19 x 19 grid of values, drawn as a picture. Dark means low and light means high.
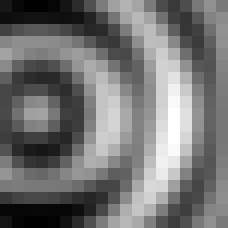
The ninth with the highest average is the middle right. Rings spread out from the middle left. The ninth with the lowest average is the bottom left.
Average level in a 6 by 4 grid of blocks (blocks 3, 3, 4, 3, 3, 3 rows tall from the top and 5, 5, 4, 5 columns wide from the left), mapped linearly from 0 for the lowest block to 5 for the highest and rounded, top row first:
0 1 4 2
3 3 4 3
2 4 4 5
1 4 5 5
3 3 5 3
0 1 5 3
